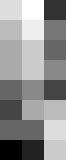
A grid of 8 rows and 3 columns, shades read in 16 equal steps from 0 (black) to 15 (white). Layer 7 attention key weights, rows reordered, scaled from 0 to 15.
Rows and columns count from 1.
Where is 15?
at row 1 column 2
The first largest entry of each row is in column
2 2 2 2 2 3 3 3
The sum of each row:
31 32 28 30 18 25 25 14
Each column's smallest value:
0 2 3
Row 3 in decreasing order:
12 10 6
